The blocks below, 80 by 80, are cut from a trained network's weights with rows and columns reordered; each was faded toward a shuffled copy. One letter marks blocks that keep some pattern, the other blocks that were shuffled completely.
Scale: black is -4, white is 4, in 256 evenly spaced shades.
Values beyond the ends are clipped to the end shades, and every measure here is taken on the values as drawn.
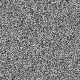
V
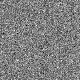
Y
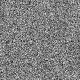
Y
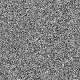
V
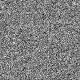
V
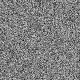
V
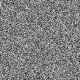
V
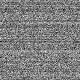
Y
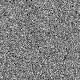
V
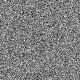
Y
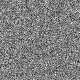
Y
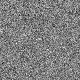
V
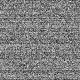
Y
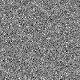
Y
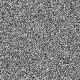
V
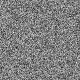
V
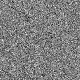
V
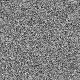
V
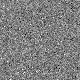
V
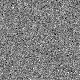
V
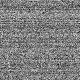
Y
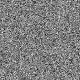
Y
